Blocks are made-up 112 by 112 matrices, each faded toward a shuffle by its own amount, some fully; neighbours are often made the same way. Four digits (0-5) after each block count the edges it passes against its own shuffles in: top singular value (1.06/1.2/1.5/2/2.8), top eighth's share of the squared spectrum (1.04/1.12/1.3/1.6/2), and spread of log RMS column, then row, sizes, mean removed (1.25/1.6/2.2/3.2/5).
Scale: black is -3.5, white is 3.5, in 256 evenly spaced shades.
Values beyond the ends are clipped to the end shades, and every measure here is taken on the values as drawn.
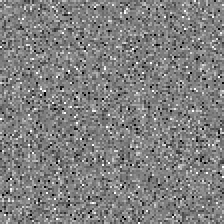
2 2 0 0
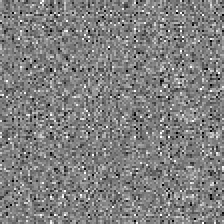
4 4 3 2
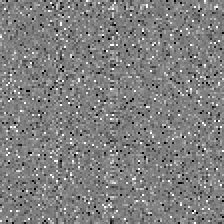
3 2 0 0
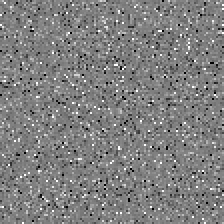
2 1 0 0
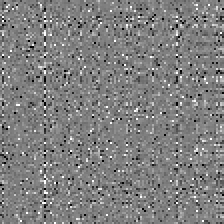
5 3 3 2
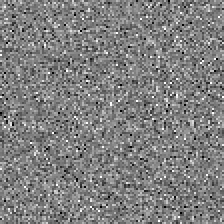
3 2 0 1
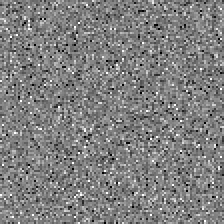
1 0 0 0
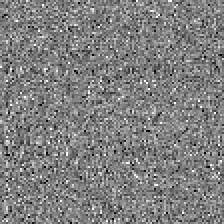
4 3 2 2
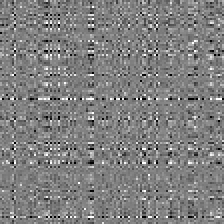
5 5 4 4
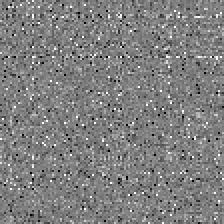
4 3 1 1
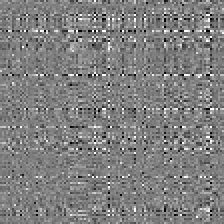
5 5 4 4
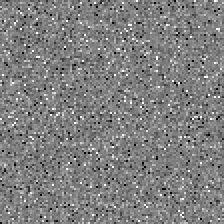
1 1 0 0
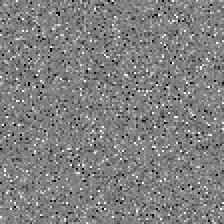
1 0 0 0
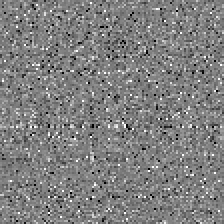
3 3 1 2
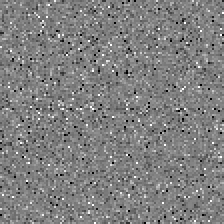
2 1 0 0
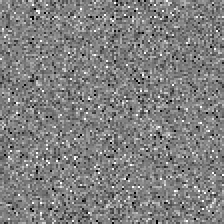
0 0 1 1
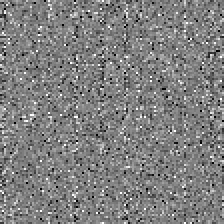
3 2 2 0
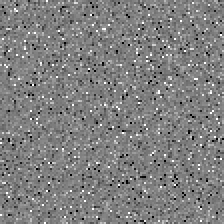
0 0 0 0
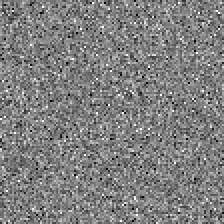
0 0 0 0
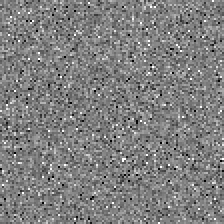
0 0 0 0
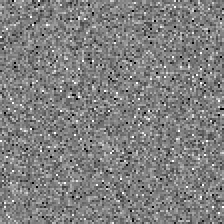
0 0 0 0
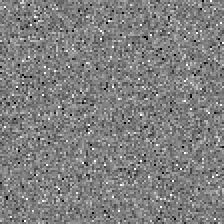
0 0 0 0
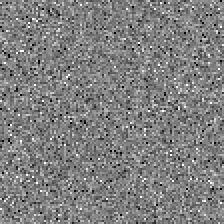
0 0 0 0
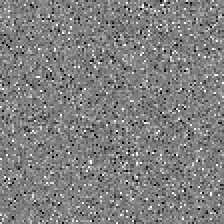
1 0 0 0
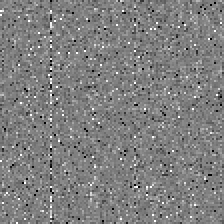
3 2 1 0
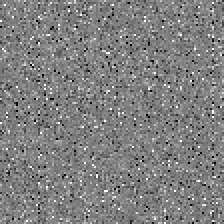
2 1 1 0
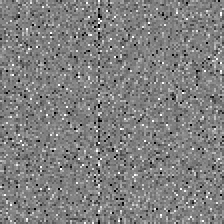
3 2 1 0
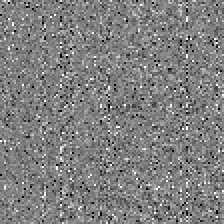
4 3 2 0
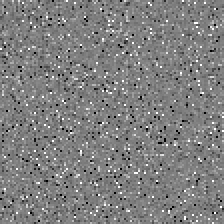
1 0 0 0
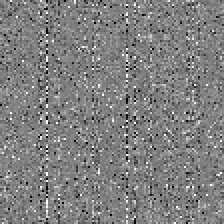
4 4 3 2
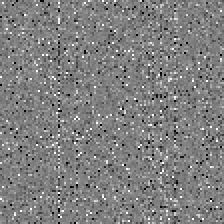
3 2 2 0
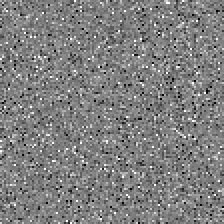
2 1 0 0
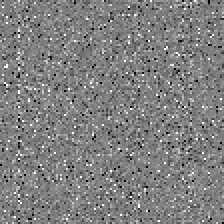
3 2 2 0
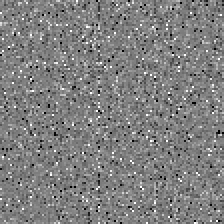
2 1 1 0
